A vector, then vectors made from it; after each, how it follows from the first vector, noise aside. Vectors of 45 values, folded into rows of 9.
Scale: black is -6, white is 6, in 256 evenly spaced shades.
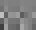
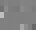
partly zeroed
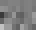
sign-scrambled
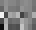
scaled up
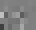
partly zeroed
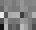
scaled up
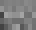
sign-scrambled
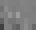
partly zeroed
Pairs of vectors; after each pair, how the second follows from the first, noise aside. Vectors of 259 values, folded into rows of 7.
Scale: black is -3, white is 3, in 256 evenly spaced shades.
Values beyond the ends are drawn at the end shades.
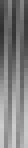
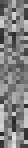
sign-scrambled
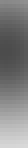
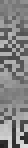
sign-scrambled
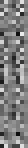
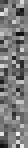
sign-scrambled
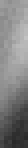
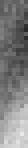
negated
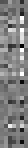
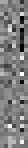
sign-scrambled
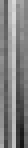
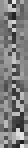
sign-scrambled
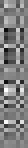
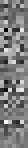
sign-scrambled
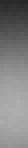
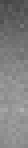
shrunk
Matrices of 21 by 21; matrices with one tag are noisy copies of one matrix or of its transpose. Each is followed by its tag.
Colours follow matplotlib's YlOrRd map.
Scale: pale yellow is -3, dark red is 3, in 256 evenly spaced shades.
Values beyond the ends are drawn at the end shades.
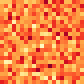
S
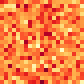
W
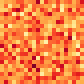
S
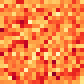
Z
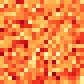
Z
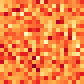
S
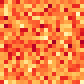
W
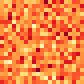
S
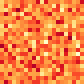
S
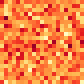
W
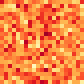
W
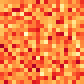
S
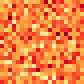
S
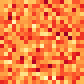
S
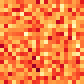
S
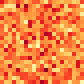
W
